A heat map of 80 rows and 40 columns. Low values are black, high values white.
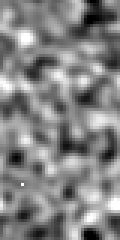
Ninth with the highest average: bottom right. Grain: blotchy. Mirror symmetry: none. Lone odd cells: 1, higher than its neighbours.
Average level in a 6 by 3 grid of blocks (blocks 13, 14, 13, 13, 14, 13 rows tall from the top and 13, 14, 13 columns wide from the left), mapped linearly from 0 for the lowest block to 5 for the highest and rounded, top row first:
430 | 343 | 443 | 433 | 345 | 234
